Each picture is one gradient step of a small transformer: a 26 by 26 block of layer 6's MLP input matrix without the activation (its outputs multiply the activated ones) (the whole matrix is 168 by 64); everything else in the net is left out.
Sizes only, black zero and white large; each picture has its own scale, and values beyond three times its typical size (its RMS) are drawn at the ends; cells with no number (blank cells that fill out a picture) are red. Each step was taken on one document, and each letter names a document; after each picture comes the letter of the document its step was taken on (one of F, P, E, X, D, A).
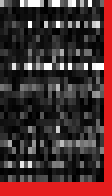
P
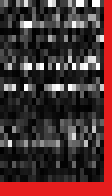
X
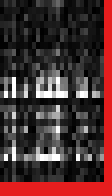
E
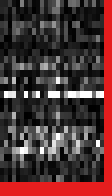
E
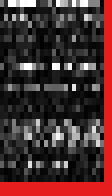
X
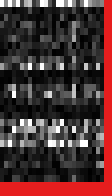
X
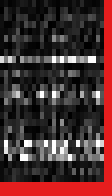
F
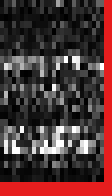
F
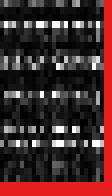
F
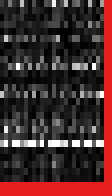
F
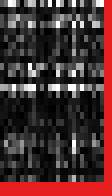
X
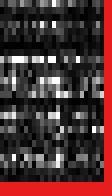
E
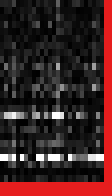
E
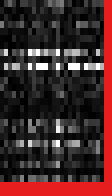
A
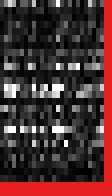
F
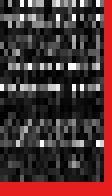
X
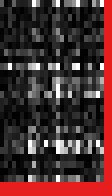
A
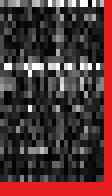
P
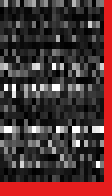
F
